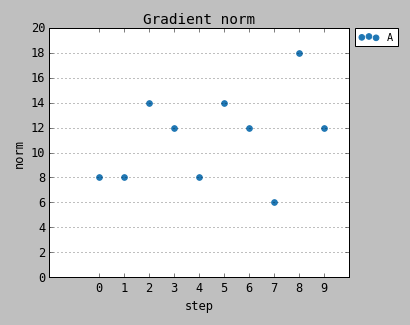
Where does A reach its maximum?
8
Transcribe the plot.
Title: Gradient norm
x-axis: step, ticks 0 1 2 3 4 5 6 7 8 9
y-axis: norm, ticks 0 2 4 6 8 10 12 14 16 18 20
Legend: A
Values:
A: 8 8 14 12 8 14 12 6 18 12
